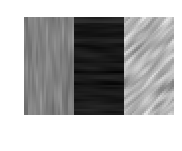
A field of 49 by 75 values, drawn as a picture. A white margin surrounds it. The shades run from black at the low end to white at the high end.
It is made of 1 by 3 panels. Panel 1,1: middling, streaked downward, faint in contrast. Panel 1,2: very low, streaked across, faint in contrast. Panel 1,3: high, slanting up to the right.
